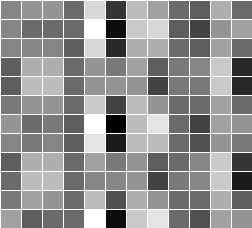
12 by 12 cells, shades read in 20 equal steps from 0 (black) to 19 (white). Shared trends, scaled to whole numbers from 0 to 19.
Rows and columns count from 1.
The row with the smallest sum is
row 10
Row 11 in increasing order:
6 7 8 8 8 9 11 11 12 13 13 14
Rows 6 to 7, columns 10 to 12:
8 12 8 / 5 12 11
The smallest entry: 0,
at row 7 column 6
